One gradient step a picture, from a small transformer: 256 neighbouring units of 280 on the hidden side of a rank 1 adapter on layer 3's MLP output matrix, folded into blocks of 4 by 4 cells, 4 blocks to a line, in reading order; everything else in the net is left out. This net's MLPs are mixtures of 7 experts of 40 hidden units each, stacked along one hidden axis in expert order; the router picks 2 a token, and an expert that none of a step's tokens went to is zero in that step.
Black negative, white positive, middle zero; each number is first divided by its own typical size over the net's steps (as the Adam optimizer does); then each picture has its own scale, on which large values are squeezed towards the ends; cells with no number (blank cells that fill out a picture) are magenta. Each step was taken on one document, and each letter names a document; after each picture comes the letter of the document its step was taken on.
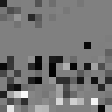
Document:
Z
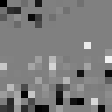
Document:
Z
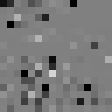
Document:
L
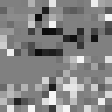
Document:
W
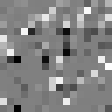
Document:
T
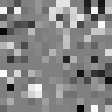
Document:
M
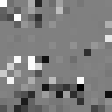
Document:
L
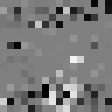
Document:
W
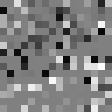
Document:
M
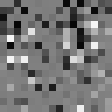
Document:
M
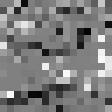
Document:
W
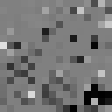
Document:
W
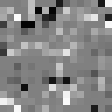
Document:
T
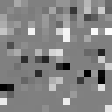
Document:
T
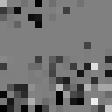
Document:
Z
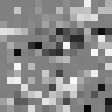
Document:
T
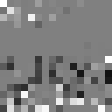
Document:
Z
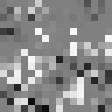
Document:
Z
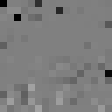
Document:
Z
